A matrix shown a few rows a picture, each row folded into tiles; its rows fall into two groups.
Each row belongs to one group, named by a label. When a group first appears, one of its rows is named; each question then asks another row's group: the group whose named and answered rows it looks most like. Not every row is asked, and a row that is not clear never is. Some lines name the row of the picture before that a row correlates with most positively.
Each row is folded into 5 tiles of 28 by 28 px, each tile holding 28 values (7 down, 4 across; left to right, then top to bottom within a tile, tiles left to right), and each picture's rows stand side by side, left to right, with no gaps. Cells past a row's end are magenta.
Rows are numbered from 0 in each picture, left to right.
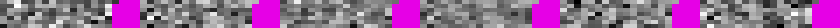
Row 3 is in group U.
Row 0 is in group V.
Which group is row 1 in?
U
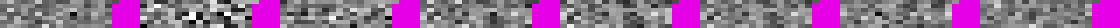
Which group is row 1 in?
V
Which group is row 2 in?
V
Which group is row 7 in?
V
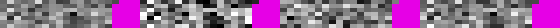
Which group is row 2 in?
V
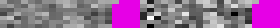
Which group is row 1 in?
U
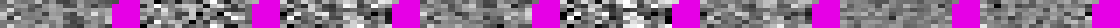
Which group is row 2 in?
U
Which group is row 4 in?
U
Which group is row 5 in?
U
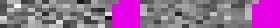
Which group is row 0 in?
V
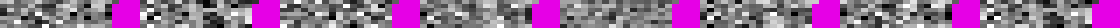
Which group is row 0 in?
U
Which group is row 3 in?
U
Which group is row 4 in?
V
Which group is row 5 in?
U
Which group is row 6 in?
U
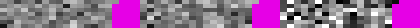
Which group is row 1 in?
U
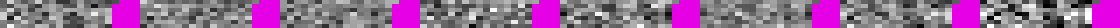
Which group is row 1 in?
V
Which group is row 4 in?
U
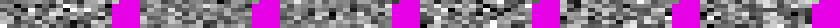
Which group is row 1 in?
V
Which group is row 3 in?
V
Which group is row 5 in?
U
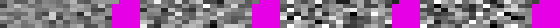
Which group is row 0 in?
V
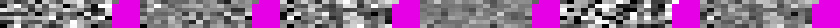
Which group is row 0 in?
V
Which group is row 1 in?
V
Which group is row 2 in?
U
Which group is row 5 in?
U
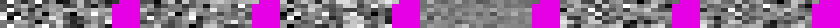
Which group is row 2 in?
U
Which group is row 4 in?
V
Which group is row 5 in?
V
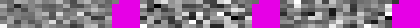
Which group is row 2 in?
V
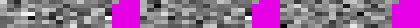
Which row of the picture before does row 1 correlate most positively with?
1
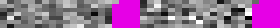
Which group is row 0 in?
U
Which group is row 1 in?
V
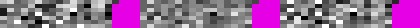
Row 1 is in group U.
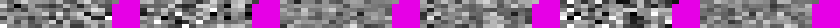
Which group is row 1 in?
U
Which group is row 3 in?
U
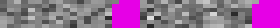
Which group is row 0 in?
V
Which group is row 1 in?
U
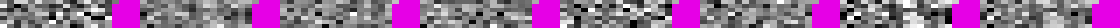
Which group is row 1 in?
U
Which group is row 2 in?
U
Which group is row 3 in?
V
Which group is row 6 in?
U
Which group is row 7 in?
U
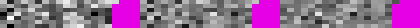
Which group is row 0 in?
U
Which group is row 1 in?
U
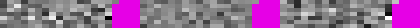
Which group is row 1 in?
V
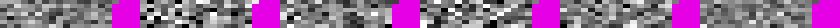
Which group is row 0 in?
V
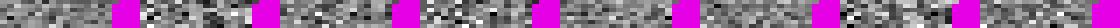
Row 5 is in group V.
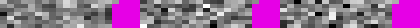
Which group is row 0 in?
U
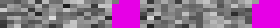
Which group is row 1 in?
U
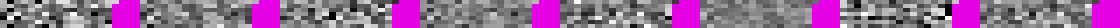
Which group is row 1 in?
U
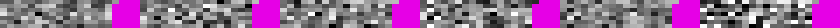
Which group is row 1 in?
V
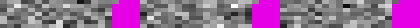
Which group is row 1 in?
U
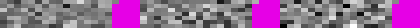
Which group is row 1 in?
V
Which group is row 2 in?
V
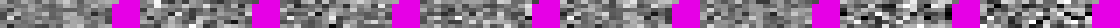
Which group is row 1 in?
V
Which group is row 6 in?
U
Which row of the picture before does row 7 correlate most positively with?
0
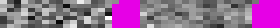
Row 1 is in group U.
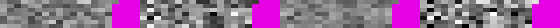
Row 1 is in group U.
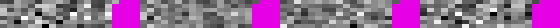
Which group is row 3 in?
U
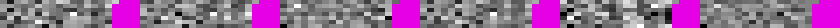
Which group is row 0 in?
U
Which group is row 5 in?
V
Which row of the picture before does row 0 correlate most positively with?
0
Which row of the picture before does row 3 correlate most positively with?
0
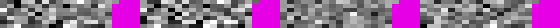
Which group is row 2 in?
U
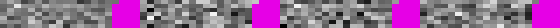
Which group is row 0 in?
V
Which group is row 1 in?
U
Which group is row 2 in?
V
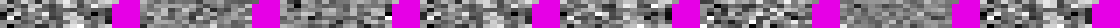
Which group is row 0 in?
U
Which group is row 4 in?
U
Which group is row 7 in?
U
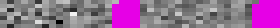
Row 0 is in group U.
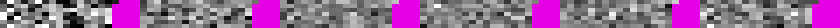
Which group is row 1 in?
V
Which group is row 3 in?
V
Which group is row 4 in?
V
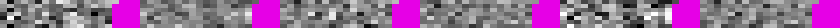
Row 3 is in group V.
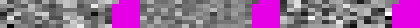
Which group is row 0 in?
U
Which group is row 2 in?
V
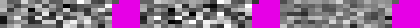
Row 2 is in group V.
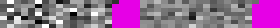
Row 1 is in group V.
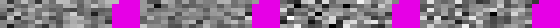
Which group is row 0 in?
U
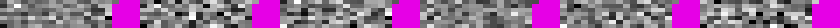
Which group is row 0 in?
V
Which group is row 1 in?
V
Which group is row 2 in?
V
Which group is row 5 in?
V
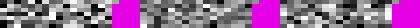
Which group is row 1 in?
V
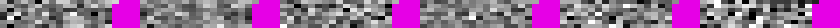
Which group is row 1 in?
U
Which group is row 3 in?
V
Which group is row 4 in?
V
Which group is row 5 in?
V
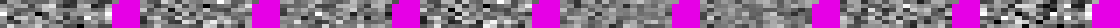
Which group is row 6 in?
V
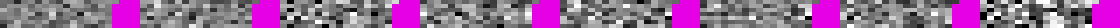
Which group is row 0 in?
V
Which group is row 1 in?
V
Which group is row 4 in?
V
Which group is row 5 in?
V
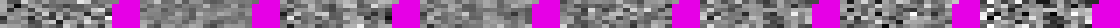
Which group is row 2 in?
U
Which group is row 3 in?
U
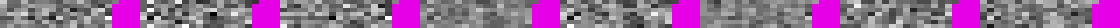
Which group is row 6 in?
V
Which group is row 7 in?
U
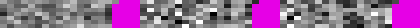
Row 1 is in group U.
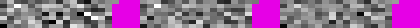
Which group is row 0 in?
V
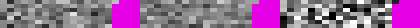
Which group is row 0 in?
U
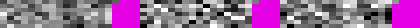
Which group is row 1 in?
V
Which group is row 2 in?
U
